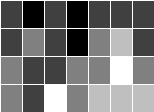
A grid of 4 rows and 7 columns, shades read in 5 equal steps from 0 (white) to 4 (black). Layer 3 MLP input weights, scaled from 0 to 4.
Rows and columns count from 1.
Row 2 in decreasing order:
4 3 3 3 2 2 1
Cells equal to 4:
3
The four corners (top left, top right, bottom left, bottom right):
3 3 2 1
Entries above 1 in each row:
7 6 6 3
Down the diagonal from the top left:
3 2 3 2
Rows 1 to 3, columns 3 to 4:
3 4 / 3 4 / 3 2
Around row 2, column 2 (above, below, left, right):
4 3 3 3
